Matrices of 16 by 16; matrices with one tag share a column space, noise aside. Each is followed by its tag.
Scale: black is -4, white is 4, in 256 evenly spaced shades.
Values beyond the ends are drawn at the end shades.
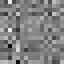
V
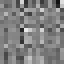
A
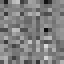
V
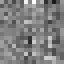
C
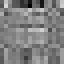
A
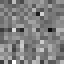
V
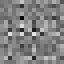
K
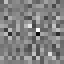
K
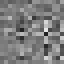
K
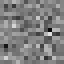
K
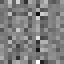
V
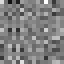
V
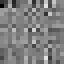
A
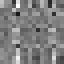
A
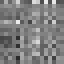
C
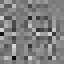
K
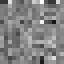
C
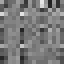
A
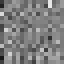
A
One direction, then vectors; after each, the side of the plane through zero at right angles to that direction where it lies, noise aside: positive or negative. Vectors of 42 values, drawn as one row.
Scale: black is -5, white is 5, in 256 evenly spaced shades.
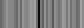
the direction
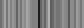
positive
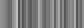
negative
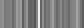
negative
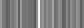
negative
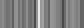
negative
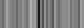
positive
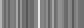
negative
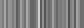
negative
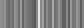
negative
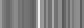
negative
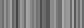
positive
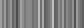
negative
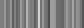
negative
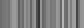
positive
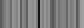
positive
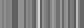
negative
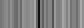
positive
